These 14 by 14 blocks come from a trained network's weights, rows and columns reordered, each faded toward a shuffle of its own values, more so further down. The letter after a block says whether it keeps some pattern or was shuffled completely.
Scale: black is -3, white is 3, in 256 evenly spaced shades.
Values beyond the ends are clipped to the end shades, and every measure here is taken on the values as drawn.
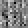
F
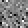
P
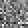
F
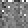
F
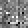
F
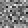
F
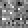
F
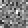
P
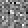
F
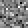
P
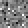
P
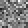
P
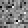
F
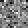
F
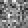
P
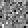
P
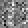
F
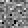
P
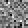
P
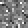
P
